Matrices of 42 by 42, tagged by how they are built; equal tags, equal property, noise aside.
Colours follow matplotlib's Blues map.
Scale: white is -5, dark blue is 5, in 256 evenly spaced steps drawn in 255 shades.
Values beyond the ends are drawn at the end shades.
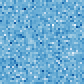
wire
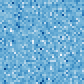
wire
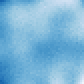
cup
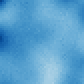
cup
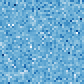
wire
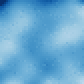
cup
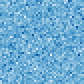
wire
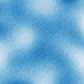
cup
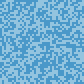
wire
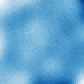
cup
